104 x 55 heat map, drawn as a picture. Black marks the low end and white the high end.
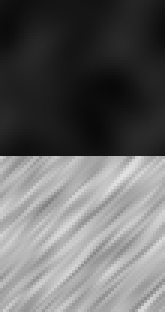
It is made of 2 by 1 panels. Panel 1,1: very low, smooth, faint in contrast. Panel 2,1: high, slanting up to the right.
